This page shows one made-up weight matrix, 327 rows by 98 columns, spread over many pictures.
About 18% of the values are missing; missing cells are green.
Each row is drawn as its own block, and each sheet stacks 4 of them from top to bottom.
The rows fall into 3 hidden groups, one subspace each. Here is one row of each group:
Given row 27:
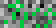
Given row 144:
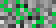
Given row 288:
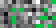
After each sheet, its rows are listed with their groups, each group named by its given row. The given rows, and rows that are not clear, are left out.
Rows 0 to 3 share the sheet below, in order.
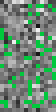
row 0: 288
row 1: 288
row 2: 27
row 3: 288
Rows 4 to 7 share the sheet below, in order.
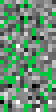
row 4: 144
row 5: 288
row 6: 144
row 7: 288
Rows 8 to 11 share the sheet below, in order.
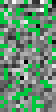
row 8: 288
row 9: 27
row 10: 27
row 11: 144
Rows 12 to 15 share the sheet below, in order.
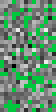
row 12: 288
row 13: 144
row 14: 27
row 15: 288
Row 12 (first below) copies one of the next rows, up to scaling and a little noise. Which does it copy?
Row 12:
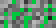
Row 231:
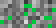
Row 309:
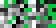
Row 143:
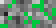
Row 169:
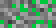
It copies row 231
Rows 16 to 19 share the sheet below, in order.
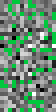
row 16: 144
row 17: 27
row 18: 144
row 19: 288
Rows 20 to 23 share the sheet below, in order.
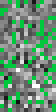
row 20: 288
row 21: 144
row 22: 27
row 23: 288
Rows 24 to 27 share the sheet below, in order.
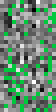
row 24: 288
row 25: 144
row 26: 27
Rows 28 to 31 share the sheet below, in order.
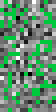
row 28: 288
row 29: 144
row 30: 144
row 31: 27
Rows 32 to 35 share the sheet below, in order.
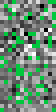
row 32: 27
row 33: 27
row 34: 288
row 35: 27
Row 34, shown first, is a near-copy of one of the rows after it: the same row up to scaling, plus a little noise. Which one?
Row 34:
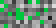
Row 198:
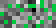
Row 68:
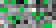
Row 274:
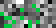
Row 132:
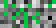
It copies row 132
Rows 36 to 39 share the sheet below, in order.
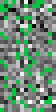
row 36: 27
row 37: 144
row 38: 144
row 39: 27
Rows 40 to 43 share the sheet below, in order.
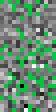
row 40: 27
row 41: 27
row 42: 288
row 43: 288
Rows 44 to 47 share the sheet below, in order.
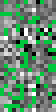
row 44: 288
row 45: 27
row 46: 144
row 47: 288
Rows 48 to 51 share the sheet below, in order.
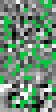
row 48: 144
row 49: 27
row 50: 144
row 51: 144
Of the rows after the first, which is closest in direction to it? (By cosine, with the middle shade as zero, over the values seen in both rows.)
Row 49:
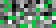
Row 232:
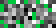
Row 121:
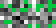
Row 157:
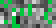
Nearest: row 121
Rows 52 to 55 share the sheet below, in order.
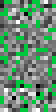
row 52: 144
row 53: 144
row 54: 144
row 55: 288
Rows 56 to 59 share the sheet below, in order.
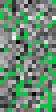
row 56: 27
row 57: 27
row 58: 144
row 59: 288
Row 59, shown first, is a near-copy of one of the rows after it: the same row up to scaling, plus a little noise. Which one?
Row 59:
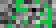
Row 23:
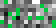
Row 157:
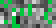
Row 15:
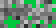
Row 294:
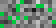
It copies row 294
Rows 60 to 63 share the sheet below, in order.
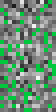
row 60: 27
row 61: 144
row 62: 144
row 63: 144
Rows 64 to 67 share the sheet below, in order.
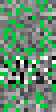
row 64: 27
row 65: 27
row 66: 144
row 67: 144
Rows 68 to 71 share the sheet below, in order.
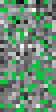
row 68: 288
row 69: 144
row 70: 144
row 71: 144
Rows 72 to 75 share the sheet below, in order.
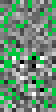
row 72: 27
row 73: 27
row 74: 288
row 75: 288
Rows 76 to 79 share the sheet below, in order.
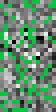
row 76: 27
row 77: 288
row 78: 288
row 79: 144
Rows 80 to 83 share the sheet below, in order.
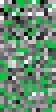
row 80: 288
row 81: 27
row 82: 27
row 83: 288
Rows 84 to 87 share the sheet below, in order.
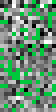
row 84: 288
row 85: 27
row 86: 144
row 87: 27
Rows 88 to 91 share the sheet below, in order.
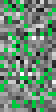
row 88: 27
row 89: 288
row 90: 144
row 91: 27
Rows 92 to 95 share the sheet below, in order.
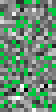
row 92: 288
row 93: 27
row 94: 144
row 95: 27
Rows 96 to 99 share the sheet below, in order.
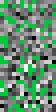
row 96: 27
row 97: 288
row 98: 144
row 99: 288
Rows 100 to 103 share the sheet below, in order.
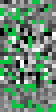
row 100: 27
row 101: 144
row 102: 144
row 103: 288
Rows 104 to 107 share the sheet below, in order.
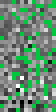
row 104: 27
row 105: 144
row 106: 27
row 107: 144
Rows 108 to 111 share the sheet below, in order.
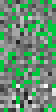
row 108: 144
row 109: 27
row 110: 288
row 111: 144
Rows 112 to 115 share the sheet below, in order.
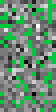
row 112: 288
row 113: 27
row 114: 27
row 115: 288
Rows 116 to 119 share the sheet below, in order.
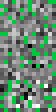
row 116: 27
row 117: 27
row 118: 288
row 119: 144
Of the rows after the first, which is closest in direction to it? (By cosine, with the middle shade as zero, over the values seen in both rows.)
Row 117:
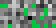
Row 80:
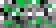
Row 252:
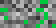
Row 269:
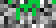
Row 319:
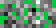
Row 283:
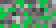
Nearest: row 252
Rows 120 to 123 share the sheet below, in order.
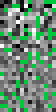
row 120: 144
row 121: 288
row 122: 144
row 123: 144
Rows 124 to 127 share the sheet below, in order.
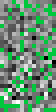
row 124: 144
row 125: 288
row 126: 144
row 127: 288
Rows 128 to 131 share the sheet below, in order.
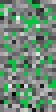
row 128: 288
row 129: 288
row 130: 27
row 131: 27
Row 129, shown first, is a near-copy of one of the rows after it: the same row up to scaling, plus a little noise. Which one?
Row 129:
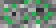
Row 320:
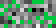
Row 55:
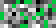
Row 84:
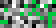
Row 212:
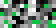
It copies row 55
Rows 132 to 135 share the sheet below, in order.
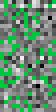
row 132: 288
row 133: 288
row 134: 27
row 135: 288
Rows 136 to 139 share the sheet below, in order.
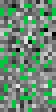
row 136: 27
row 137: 144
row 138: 27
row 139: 144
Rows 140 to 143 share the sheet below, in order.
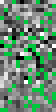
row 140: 288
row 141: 27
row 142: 288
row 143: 288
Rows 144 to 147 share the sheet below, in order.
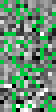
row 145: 288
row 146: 288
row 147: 27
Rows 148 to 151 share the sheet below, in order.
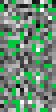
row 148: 288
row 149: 144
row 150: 144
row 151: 144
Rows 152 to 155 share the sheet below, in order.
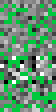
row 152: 27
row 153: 288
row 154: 288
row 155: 288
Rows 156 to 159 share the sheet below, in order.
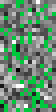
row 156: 288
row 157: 288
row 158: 27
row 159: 288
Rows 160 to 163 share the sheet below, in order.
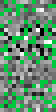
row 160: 288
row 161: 27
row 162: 144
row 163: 288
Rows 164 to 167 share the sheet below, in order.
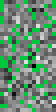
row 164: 288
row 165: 27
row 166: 288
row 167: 27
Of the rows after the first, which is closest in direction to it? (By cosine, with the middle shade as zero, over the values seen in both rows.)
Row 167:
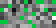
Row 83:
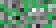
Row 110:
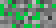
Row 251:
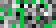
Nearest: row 110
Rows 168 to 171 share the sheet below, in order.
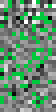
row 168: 288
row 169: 288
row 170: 288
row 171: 27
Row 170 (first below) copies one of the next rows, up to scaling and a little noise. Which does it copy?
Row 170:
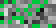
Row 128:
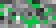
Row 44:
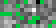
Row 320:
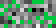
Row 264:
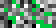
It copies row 128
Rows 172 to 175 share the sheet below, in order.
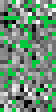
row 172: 288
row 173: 288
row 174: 288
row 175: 27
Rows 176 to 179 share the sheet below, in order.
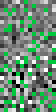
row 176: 144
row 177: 27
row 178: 144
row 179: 144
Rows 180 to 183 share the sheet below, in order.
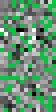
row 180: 27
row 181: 288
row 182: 144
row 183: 288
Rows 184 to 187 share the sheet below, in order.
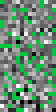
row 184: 144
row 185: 27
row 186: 27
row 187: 144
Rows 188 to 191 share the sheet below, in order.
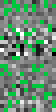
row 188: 288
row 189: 144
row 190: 27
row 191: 144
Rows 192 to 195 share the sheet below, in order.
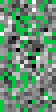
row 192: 288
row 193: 144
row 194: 288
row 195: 27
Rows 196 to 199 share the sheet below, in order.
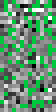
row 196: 288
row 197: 288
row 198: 288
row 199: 27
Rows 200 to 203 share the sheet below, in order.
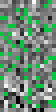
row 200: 288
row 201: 27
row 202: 27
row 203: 27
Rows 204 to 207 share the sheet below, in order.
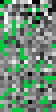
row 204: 288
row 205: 27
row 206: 27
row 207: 27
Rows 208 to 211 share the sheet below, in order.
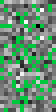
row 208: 288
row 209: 27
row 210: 144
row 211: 144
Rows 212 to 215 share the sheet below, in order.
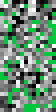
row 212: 288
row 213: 27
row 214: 144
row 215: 288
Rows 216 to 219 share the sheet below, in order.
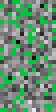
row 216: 27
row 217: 27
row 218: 288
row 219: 27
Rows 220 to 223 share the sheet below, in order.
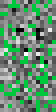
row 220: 27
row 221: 288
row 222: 288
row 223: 27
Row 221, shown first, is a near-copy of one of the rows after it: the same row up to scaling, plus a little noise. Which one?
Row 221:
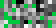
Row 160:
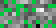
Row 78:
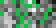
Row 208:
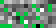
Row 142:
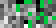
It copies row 142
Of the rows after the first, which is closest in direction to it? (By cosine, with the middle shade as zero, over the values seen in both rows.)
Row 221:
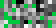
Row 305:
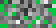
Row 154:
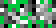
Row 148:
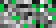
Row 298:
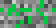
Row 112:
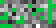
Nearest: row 112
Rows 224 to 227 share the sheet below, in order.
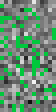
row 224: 288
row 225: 27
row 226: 27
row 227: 27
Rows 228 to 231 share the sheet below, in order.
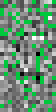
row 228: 288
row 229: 288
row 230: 144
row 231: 288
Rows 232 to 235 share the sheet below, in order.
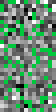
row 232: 144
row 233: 288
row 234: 144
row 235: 288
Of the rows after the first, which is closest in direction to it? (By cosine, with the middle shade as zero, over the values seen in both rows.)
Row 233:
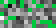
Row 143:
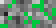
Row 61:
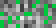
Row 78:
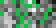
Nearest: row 143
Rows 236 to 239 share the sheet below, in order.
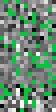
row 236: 144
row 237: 288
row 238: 288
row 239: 144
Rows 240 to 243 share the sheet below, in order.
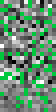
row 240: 27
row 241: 27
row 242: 27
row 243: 288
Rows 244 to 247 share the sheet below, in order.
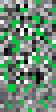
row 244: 144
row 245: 27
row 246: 144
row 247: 27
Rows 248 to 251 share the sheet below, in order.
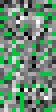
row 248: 144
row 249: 27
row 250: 288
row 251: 27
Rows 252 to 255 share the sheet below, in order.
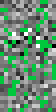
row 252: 27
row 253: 27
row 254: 27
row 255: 144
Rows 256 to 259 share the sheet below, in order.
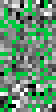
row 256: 27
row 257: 288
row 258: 27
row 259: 288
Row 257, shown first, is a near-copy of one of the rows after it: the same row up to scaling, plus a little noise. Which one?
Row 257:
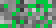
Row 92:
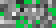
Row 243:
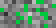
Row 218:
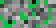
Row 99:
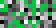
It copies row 92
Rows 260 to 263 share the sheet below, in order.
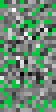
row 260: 27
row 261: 27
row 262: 144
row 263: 27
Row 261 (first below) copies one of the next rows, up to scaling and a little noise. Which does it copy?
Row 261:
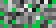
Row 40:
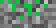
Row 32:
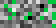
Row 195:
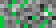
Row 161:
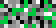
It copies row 40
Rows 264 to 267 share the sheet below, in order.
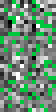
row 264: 288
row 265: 288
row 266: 288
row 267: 27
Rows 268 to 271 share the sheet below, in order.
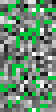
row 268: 288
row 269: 27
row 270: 288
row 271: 27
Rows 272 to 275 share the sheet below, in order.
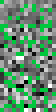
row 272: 144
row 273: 27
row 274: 288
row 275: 288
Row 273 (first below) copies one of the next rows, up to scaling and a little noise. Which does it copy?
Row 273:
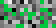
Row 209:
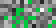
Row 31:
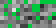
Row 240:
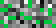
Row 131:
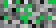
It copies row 131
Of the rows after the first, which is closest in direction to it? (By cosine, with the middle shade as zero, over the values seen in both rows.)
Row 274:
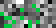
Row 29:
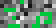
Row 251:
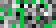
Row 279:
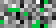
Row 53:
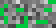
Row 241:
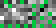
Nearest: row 53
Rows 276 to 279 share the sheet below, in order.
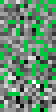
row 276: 144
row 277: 288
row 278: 288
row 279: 27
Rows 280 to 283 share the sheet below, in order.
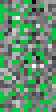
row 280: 288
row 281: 288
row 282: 288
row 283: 288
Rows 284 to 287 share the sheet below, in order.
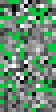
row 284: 27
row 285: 144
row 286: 27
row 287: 288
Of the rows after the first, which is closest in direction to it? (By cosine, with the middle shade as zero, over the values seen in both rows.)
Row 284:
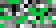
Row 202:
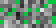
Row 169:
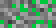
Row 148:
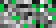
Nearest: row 169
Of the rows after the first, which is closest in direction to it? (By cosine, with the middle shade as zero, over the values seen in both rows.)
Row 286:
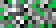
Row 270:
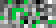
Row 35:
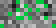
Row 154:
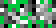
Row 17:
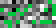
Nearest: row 270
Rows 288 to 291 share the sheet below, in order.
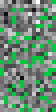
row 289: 27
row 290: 27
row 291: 27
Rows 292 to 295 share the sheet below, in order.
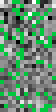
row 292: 288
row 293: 27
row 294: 288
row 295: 144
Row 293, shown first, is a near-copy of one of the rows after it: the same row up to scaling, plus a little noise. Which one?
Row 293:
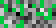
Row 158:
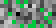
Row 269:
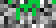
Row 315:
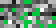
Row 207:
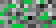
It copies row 158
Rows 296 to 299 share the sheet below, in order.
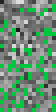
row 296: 288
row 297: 144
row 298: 27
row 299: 144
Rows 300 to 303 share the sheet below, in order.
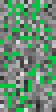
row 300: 27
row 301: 27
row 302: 144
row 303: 144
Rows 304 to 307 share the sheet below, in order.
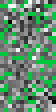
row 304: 27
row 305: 144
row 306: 288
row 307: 27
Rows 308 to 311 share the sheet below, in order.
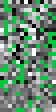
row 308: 27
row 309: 288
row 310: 144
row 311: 27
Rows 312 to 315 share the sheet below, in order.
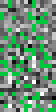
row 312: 27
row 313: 144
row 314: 288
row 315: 27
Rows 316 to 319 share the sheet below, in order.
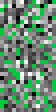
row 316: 288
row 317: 27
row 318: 144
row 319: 288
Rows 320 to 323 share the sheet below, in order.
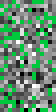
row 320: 288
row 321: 27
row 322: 144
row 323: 288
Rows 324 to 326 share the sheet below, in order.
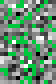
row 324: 27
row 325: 288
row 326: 144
